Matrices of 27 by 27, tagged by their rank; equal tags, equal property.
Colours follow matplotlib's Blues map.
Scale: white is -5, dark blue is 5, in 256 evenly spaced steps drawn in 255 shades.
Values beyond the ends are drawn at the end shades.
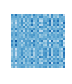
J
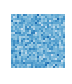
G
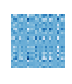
J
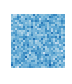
G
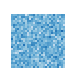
G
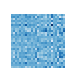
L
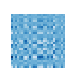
J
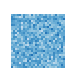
G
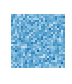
G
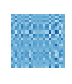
J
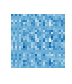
L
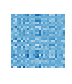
L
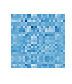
L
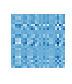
J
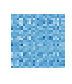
L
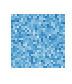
G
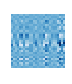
J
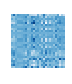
L
